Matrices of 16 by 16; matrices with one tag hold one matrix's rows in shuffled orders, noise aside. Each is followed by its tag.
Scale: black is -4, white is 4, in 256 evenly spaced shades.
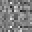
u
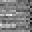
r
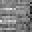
r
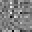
u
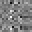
u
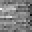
r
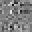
u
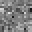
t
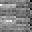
r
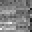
r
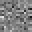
t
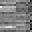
r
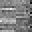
r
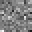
t
